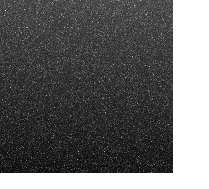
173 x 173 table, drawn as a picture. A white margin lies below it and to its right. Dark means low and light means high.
There is an overall slope up to the top. On average the colour sits 20% of the way up the scale. No row or column stands out.
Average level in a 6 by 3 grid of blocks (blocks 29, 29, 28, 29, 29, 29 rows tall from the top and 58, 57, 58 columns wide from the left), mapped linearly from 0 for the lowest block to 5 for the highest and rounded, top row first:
5 5 5
4 4 4
3 3 3
2 2 2
1 1 1
0 0 0
